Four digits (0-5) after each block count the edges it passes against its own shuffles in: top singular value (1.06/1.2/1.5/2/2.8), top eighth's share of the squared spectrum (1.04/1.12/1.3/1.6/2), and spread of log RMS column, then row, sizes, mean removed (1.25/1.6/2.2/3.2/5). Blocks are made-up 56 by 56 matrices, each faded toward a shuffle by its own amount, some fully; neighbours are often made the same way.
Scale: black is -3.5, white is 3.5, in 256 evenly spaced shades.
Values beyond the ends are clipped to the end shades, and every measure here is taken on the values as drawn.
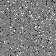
1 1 0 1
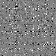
2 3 2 2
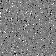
0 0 0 0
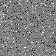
1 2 1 1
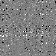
3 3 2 2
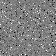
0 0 0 0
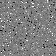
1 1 0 0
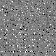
2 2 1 2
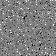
2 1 0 0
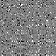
4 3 2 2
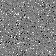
0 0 0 0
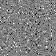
3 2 1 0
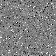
2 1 0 0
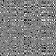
4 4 3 3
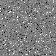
1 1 0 0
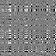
5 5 3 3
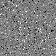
0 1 0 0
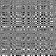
5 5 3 4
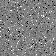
0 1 0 0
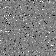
1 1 0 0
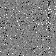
2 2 1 1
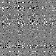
3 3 3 3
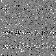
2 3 2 2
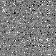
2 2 2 2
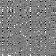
4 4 3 2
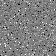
0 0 0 0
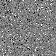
0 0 0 0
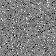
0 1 0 0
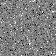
0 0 0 0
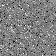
0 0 0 0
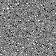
0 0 0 0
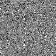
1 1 2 0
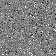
1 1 0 0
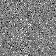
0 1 1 0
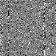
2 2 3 0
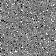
1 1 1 0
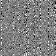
2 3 3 0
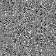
1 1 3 0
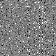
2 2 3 0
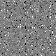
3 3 1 0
